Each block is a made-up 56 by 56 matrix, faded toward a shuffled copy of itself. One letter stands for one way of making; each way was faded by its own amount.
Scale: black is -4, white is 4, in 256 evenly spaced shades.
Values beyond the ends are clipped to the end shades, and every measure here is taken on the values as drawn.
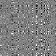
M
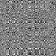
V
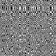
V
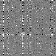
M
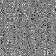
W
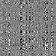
M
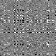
M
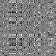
V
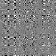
M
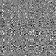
W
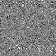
W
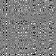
M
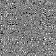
W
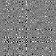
M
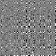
M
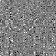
W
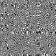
W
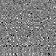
W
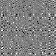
V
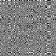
V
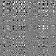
M
